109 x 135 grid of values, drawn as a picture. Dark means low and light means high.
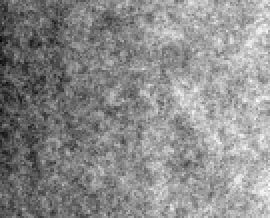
Slope: up to the right. Odd rows or columns: none. Stripes: none. Grain: blotchy.
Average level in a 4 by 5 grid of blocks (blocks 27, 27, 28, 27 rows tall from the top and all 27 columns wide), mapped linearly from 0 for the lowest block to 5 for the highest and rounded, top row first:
02345 / 02345 / 02345 / 12345
